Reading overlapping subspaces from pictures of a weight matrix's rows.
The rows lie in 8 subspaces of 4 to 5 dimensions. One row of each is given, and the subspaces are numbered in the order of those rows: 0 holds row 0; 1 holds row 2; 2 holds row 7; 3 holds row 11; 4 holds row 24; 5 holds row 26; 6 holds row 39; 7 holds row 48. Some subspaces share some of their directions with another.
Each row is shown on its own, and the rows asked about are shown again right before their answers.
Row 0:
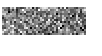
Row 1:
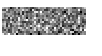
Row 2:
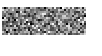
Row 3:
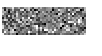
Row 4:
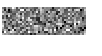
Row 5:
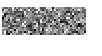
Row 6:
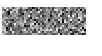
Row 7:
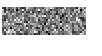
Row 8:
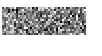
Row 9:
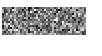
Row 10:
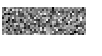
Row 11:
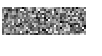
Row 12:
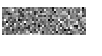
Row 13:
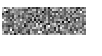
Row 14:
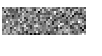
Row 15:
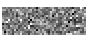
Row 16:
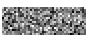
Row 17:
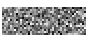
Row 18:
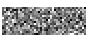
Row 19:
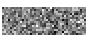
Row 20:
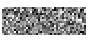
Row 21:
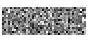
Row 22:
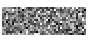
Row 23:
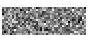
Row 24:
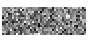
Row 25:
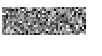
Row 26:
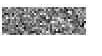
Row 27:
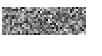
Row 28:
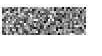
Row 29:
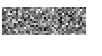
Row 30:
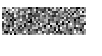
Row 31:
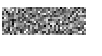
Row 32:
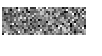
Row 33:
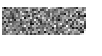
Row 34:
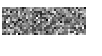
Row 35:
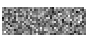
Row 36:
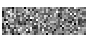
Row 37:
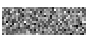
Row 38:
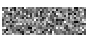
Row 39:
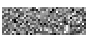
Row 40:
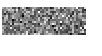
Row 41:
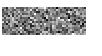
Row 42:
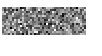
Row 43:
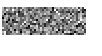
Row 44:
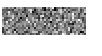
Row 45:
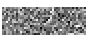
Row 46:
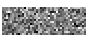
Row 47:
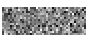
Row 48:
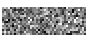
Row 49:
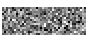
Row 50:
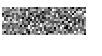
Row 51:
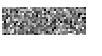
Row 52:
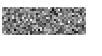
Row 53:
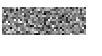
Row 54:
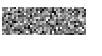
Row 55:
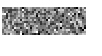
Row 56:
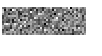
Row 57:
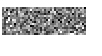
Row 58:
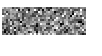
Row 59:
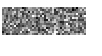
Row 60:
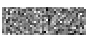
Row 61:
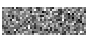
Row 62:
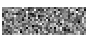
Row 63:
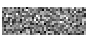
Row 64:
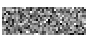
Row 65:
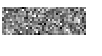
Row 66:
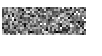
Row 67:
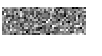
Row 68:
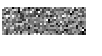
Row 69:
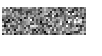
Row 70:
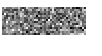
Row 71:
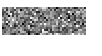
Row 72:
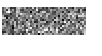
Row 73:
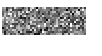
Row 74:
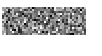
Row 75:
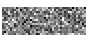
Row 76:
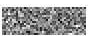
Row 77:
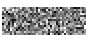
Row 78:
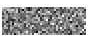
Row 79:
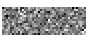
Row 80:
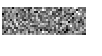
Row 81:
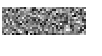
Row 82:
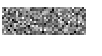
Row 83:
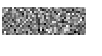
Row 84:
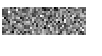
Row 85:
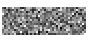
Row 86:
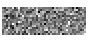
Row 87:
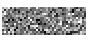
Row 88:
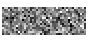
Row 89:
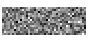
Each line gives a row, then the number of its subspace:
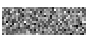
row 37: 4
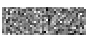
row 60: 4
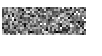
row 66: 5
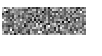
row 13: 1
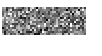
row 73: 5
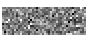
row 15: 7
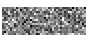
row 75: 5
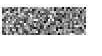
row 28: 1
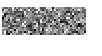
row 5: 3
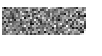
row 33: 1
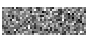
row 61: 0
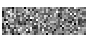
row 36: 6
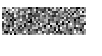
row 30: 1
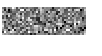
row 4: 6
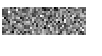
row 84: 0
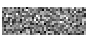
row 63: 1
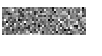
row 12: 4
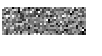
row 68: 0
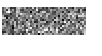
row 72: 0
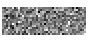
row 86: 0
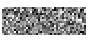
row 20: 0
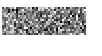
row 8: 0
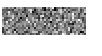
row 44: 0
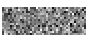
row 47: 5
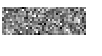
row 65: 2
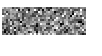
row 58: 3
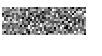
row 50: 1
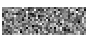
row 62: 2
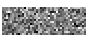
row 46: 6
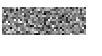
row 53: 2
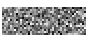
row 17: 1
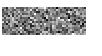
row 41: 5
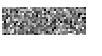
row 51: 4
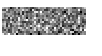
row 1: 4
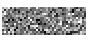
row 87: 7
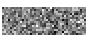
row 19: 3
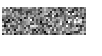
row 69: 7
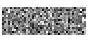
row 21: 1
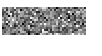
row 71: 5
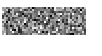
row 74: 1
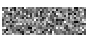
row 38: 6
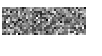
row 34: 4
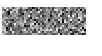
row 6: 1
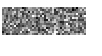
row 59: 3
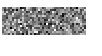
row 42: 2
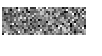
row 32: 5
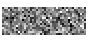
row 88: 5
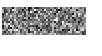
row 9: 2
